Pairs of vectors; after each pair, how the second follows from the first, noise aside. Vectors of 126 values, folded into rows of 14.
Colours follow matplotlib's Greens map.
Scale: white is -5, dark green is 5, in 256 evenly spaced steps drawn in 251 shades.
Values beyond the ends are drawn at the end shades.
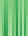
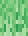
sign-scrambled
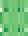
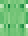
reversed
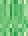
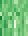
wrapped around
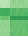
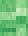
wrapped around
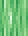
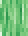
wrapped around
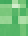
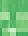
reversed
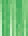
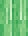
wrapped around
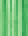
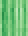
wrapped around
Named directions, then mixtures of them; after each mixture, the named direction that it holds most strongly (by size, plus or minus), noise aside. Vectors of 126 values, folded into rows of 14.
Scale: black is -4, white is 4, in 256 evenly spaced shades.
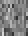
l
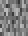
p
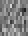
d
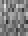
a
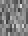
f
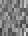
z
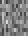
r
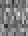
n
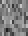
l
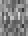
a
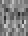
n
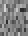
a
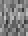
a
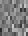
z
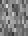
p
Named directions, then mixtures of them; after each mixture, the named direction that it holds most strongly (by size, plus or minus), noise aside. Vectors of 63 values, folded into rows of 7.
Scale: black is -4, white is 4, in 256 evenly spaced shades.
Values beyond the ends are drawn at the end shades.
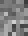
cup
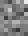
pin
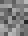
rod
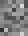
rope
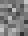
rod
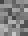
rod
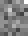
pin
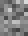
pin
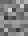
pin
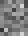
rope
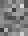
rope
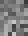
cup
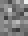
pin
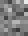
pin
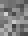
cup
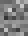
pin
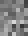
cup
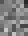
cup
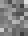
rope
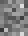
rope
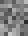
rod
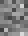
rope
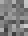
cup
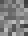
cup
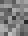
rod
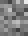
pin
